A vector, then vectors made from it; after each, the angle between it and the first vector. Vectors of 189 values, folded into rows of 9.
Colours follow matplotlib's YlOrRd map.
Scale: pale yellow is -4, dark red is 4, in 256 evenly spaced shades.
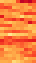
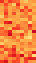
partly opposed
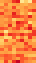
partly opposed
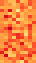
orthogonal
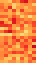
partly aligned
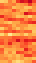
nearly parallel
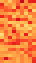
partly aligned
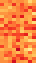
partly opposed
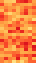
partly aligned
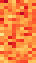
orthogonal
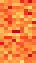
partly aligned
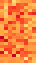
orthogonal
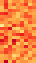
orthogonal
